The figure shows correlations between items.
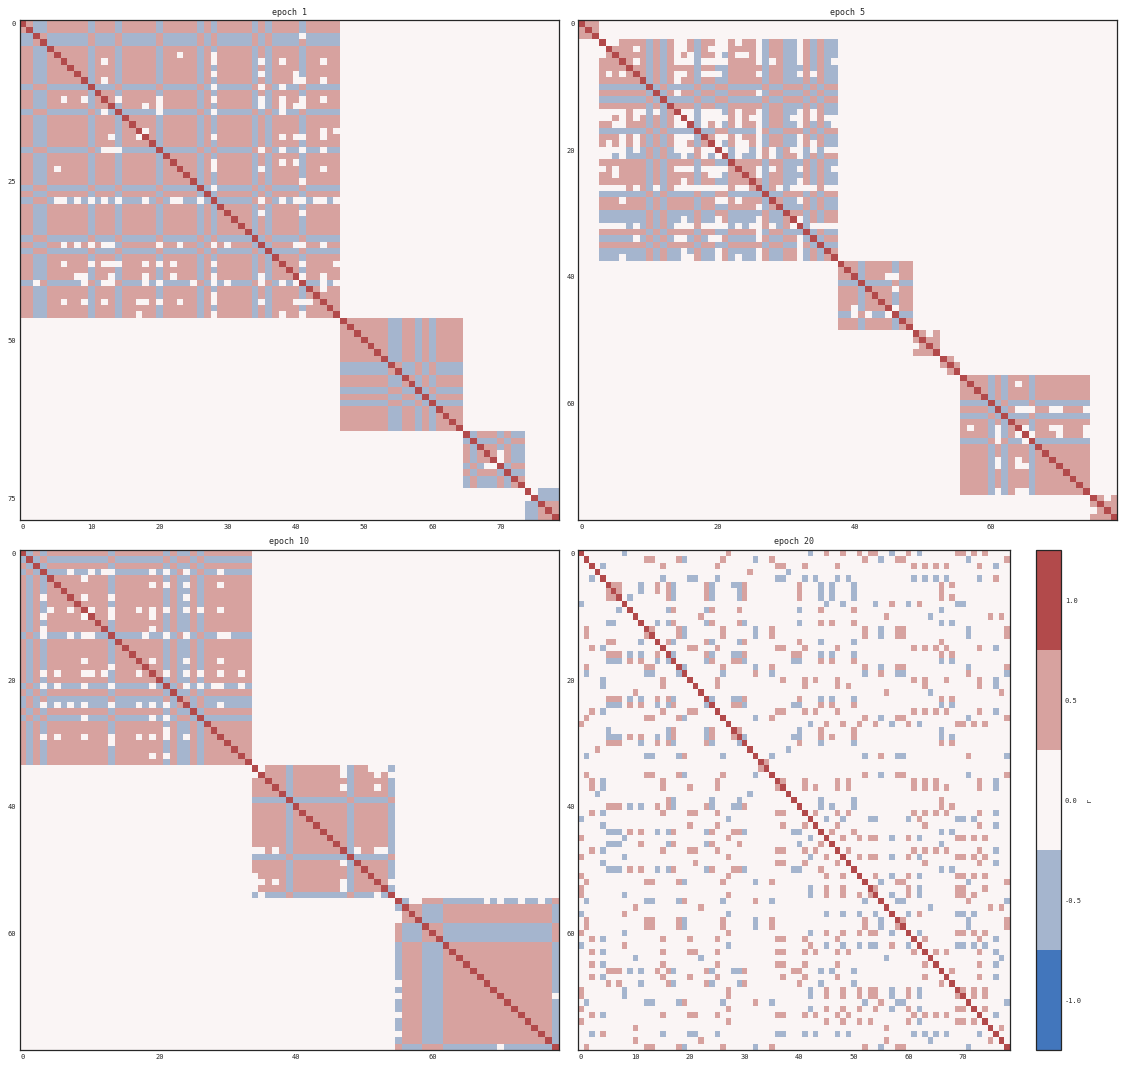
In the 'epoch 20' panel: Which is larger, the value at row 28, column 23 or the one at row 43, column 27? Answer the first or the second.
the second
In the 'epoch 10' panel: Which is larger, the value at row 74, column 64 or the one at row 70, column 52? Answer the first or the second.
the first
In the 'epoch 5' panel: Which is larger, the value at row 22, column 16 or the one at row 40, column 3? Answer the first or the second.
the first
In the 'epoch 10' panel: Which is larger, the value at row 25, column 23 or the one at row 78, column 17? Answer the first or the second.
the second
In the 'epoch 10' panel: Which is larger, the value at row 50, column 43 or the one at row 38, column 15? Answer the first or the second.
the first
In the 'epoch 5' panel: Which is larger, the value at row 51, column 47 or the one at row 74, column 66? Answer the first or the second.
the first
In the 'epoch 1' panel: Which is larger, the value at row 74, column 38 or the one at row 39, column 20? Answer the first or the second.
the first
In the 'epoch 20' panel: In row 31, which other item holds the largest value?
3
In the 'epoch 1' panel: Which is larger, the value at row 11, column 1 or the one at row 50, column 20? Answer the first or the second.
the first
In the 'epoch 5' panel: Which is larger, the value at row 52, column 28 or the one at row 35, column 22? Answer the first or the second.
the second
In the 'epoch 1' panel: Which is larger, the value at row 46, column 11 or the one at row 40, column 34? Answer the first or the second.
the first
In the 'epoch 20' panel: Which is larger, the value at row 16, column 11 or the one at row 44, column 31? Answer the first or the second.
the second
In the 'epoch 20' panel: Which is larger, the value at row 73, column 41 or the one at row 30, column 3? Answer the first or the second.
the first
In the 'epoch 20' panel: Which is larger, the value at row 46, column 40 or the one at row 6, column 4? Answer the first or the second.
the second
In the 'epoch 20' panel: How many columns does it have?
79
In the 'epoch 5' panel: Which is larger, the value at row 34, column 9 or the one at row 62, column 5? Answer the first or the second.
the second
